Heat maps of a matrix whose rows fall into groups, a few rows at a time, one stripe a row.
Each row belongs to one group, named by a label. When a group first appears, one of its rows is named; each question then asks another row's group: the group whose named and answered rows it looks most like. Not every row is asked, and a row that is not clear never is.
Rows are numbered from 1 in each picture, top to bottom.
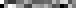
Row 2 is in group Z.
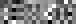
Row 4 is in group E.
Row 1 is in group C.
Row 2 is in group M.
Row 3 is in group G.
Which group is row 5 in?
G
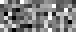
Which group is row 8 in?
G
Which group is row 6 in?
E
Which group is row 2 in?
M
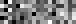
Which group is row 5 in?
C
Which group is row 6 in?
G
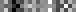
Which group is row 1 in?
G
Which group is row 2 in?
C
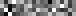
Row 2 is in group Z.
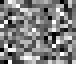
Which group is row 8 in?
M
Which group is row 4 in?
Z
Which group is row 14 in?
Z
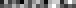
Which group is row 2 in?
M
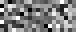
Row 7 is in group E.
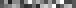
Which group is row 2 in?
M
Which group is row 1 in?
Z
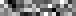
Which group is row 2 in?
G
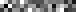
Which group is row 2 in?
E
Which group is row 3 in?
Z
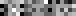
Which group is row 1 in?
E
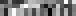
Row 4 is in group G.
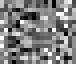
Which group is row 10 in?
Z
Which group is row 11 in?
C
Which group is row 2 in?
E
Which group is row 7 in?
C
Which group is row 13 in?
M
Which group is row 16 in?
G
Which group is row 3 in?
C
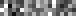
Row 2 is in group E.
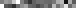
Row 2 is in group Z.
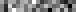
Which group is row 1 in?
M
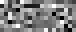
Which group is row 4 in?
E
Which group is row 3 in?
C
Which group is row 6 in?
Z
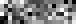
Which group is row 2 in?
E
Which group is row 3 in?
Z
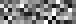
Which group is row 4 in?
M
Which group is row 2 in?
E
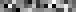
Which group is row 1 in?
M
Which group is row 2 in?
E
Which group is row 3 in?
C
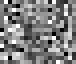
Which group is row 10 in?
M
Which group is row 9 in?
E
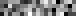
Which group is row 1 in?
M
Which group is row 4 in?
Z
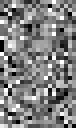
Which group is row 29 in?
Z
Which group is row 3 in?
G
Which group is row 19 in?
G
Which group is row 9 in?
M
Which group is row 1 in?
M
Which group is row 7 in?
M
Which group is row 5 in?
Z
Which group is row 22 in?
E
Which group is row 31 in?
C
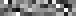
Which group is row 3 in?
C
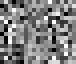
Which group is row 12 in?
C
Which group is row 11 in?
E
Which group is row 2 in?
C
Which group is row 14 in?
C
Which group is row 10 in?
E
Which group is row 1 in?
G
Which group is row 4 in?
M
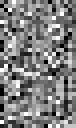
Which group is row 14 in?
M
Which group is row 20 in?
G
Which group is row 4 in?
Z
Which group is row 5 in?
M
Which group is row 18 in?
E
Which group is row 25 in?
G
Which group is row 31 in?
Z
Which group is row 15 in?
G
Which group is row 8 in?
G
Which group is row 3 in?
E
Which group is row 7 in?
M
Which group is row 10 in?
M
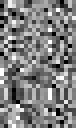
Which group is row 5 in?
C
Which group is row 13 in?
G
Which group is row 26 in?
C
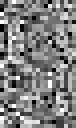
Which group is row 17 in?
Z
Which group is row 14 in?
C
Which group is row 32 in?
C
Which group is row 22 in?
G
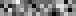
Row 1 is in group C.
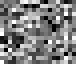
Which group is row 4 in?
C
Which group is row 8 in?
E
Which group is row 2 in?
M
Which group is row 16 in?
Z
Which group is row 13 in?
E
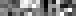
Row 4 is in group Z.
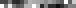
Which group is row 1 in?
C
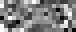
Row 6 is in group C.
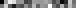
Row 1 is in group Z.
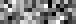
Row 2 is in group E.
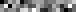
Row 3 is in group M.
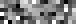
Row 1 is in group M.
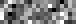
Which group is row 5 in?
Z
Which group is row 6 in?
Z
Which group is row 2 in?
G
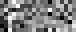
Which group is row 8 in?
E
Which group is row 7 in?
C
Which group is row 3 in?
G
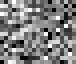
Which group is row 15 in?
M
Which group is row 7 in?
C
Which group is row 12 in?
G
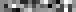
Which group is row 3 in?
C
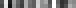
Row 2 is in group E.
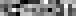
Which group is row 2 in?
C
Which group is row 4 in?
C
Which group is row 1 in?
M
